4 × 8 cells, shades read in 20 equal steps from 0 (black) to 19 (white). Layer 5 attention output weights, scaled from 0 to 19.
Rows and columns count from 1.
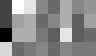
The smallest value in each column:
0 8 9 8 7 10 7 8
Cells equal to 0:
1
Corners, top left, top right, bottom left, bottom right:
5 11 16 9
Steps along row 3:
up same down down up down up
